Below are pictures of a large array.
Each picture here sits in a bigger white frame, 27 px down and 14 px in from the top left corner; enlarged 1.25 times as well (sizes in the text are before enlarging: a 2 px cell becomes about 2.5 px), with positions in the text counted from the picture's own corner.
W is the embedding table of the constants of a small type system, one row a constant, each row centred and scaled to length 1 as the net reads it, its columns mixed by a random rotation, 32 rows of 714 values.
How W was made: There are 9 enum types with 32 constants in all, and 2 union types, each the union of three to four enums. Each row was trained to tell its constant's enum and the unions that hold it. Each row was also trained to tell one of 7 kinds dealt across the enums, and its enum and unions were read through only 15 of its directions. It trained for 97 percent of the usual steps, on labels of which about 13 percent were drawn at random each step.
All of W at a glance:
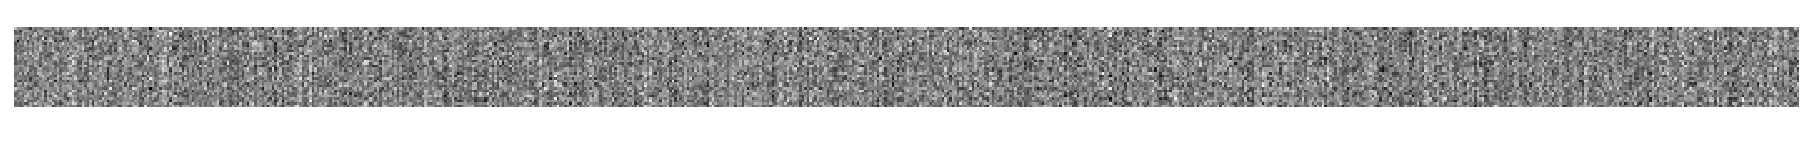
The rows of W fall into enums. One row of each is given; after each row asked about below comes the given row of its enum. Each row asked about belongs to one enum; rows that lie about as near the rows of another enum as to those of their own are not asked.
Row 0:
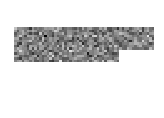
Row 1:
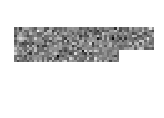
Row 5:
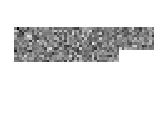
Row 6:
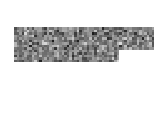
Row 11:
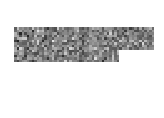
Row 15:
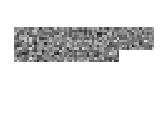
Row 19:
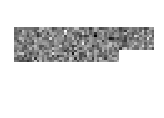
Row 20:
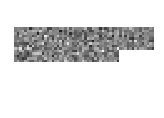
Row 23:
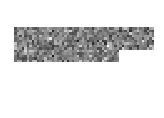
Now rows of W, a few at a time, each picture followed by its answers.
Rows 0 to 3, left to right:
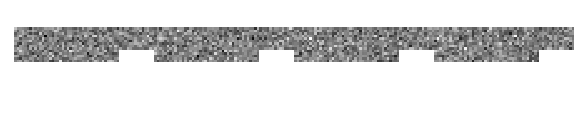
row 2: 1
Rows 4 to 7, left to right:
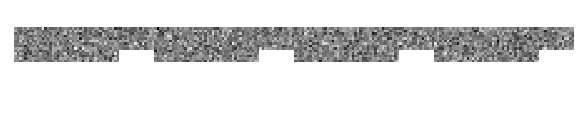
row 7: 23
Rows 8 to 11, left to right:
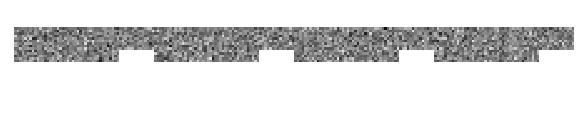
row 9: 20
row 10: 23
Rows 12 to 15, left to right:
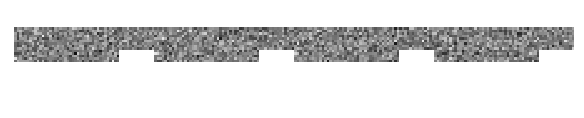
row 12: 15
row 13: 1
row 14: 1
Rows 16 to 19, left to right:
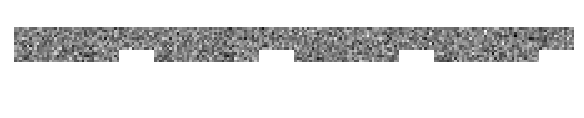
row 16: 20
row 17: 20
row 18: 6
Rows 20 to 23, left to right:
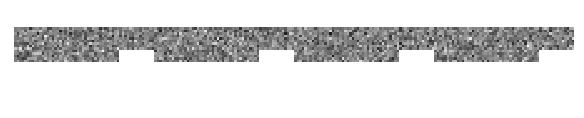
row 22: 23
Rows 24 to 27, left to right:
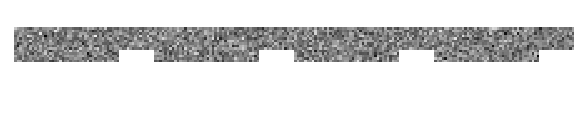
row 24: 0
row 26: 15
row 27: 15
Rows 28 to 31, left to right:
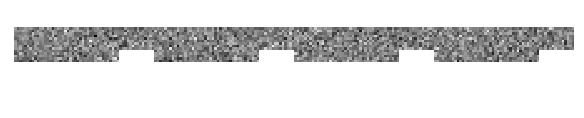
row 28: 19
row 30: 1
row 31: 6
